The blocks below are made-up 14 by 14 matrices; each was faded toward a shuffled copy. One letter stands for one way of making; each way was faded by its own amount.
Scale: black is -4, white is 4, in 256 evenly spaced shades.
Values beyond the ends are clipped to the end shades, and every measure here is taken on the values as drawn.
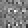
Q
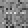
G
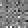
G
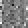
G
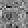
G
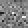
Q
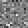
Q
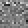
Q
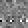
Q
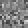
G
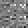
G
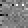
Q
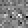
Q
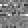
Q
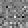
Q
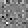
G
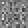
G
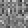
G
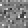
Q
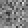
G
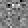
G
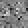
Q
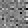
G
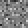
Q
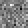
Q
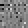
G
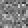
G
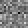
G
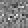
Q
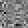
G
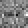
G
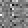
G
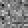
G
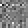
G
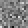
Q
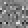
G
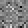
G
